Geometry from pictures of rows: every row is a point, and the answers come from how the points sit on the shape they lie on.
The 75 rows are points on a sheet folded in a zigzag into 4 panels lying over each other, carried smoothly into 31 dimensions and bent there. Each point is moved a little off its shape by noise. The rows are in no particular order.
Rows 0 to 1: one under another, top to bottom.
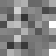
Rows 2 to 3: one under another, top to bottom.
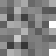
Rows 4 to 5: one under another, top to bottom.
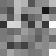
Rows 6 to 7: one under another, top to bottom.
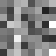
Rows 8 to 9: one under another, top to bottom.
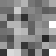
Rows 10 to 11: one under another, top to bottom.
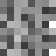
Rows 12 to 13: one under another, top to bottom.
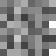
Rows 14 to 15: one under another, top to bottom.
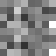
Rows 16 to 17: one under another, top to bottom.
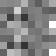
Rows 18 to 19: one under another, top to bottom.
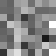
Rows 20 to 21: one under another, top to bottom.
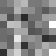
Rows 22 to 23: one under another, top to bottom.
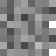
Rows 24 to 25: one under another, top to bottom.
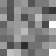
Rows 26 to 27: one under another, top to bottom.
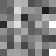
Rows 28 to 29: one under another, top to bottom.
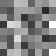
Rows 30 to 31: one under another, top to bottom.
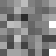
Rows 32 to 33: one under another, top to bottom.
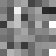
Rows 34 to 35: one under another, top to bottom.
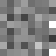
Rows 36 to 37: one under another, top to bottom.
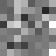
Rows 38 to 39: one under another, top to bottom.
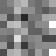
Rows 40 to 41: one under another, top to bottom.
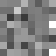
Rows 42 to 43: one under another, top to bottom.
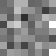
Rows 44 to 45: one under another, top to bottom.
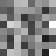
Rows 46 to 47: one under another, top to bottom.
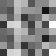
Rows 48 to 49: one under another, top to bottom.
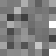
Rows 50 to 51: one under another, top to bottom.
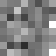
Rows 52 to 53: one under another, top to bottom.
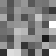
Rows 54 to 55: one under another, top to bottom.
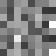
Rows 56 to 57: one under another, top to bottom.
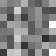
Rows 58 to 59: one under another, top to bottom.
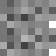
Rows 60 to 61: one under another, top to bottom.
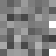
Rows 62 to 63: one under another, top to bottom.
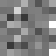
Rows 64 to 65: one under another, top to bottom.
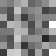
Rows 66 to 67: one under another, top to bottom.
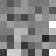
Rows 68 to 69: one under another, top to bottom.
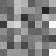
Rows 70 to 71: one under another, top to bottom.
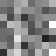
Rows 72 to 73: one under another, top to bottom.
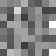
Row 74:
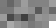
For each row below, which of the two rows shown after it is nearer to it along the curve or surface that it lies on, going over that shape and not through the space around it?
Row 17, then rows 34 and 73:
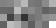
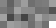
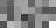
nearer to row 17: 73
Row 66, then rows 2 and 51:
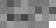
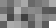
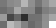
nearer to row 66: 2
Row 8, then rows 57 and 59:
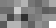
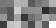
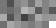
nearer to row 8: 57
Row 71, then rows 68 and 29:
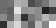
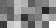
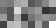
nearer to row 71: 68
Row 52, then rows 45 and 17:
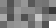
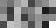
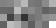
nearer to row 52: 45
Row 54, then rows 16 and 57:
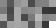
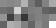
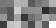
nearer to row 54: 16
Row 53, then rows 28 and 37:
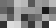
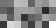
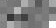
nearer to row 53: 28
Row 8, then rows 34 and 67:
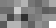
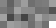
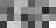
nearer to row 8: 67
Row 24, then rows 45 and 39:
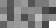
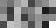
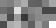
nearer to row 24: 45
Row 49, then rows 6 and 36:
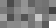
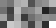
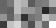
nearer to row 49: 6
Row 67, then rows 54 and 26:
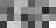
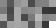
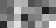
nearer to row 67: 26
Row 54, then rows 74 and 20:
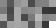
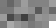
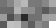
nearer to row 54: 74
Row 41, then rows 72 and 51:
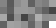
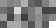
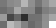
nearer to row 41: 72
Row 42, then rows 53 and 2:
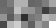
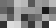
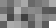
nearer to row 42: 53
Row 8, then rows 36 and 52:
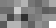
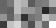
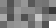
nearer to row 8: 36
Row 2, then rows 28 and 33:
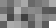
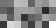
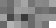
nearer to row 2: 33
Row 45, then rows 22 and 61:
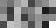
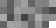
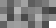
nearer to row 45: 61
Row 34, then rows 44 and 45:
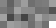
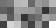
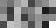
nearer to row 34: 45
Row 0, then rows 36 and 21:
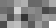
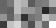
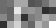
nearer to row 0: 21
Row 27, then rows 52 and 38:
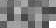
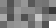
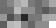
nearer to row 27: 52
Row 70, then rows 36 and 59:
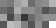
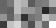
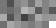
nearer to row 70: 59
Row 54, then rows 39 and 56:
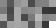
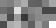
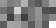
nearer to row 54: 56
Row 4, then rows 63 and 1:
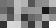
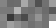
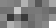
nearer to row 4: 1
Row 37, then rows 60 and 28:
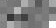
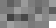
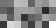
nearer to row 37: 60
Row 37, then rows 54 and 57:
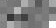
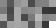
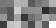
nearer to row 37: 57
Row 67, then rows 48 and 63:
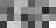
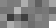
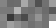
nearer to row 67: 48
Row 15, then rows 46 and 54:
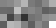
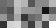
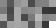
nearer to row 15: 46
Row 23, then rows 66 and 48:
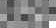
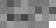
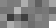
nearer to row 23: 66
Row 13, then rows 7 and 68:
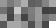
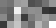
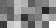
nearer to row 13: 7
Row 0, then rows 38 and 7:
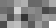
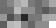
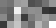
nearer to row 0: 38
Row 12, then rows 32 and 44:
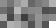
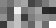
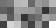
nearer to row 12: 32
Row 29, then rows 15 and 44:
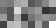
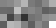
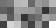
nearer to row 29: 15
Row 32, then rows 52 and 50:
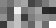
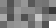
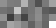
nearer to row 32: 50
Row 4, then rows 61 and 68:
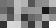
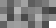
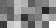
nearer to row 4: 68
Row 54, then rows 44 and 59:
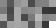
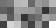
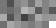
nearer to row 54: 59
